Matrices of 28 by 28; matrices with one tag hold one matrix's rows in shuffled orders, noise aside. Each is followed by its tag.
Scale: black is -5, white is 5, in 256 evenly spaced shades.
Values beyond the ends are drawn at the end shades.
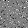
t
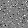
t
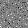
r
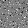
t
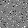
t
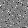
r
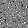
t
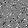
t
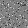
r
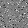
t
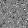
t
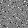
t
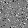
t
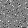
r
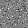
r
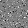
t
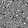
t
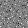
r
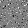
t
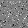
t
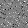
t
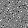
r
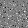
t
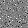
r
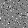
r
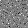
r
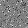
r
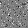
r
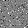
t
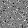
t
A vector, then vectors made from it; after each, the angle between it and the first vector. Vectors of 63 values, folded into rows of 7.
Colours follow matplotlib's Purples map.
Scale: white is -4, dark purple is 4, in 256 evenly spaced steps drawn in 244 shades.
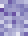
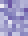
partly aligned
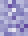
orthogonal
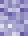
partly aligned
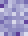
nearly opposite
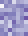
partly aligned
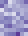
nearly opposite
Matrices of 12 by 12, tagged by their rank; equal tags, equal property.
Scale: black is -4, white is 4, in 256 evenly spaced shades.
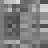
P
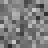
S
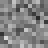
S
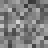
S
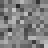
S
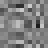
P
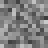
S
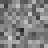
S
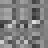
P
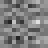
P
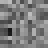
P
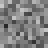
S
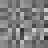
P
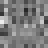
P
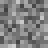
S
